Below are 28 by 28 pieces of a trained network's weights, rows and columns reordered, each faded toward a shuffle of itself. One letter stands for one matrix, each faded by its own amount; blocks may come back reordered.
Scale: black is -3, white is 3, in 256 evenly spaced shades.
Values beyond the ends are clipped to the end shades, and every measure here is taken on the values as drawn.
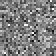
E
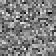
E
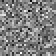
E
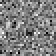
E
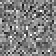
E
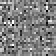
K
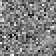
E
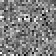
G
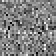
G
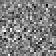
G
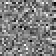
E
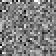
G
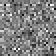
G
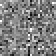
K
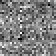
K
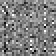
K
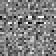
G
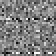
G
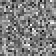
E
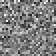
E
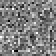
E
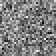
E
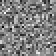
E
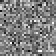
E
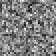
E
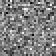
E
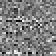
G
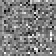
K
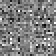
K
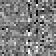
K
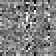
K
